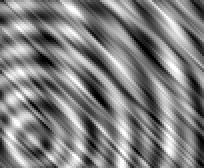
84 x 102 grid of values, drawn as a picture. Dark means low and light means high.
Stripes: upright, repeating 4 times. Rings: centred on the bottom left. Slope: none.
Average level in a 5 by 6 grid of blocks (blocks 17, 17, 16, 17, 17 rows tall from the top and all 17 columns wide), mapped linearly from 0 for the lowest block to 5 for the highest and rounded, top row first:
422322 / 303303 / 522312 / 412322 / 323422
